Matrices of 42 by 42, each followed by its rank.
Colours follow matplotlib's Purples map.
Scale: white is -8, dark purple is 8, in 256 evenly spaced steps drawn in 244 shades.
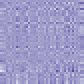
three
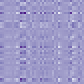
two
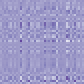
two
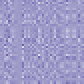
three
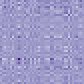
three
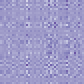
three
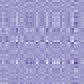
two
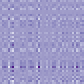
two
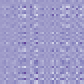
two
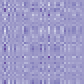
two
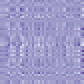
two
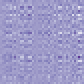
three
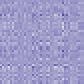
three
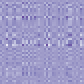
two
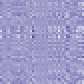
three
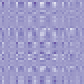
two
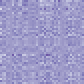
three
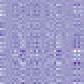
three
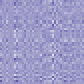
three
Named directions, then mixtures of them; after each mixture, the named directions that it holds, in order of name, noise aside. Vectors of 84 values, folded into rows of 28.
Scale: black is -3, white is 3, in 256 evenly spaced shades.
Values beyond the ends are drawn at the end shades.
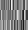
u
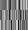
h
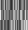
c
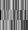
c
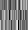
h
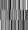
h, u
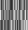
c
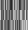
c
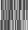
c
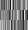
h, u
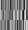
c, u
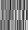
c, u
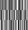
h, u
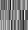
h, u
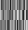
c, u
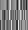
h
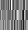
u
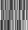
c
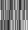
c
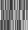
c
